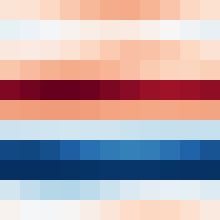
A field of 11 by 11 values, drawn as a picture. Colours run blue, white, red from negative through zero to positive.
Grain: streaks across. Ninth with the lowest average: bottom left. Average level on the scale: 50%.
